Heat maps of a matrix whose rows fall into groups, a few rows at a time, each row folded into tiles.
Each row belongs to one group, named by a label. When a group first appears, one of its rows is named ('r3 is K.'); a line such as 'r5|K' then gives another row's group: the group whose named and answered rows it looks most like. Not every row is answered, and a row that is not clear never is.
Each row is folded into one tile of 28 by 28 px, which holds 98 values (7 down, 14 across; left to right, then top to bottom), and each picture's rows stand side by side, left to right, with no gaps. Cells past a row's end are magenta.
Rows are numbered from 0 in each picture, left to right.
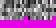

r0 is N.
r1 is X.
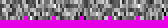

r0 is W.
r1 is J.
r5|N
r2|N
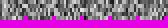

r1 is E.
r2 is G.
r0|W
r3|X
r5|N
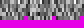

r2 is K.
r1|W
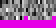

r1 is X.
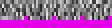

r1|G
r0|E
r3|E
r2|W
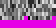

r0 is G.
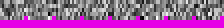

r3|N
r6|K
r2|N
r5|X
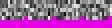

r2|E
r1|J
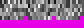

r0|K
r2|N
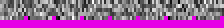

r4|W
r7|K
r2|X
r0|N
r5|E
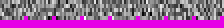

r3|X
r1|K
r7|G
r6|E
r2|J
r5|E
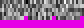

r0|X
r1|E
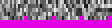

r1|E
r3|K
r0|G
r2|W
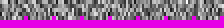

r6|K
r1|E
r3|N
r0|W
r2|W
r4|N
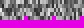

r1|G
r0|G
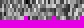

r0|X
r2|G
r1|K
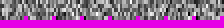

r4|K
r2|E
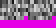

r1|W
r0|X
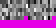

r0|J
